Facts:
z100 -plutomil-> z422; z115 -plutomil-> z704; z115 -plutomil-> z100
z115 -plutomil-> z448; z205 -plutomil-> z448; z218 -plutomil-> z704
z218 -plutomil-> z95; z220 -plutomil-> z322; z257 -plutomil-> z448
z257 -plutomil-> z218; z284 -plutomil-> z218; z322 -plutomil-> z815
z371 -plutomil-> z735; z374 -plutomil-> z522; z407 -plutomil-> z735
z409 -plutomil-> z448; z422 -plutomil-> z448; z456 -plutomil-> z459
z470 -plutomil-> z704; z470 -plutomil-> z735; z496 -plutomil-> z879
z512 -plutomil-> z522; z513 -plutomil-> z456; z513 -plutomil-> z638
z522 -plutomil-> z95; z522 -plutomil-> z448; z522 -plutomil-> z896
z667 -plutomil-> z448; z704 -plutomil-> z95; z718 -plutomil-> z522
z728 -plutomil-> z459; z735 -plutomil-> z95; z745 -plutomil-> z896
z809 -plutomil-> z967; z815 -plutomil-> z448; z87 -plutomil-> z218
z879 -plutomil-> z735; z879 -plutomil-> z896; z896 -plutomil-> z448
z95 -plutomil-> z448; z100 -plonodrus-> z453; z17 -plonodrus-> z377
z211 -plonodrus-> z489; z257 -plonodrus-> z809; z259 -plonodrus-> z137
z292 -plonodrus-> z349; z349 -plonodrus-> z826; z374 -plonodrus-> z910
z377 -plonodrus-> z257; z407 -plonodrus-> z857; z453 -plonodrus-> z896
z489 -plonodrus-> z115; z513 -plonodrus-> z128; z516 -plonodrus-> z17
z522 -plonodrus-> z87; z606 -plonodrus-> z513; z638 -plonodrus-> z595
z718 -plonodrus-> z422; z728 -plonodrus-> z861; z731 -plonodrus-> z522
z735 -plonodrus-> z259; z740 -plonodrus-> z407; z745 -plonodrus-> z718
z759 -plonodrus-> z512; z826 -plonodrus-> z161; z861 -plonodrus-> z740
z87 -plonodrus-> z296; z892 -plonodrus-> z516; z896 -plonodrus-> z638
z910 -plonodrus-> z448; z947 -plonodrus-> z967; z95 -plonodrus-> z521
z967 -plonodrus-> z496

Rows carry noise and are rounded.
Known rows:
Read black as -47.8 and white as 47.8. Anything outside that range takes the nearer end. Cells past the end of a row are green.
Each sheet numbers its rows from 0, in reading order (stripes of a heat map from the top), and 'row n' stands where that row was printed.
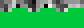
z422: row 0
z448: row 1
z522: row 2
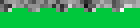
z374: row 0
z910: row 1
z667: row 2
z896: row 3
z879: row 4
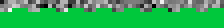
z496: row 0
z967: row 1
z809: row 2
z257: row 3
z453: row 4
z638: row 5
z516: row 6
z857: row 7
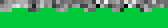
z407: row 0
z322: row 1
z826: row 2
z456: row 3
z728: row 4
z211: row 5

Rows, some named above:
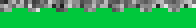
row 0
z521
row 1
z759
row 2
z322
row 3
z857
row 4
z128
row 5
z704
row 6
z704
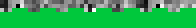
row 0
z448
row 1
z100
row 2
z910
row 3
z512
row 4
z220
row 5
z448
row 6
z470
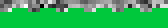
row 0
z735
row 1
z513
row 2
z522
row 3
z371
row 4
z218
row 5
z95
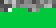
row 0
z718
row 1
z731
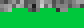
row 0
z296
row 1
z815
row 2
z606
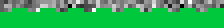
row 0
z595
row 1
z879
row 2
z513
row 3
z745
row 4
z284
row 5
z115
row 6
z459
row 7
z947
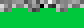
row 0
z87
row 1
z513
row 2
z284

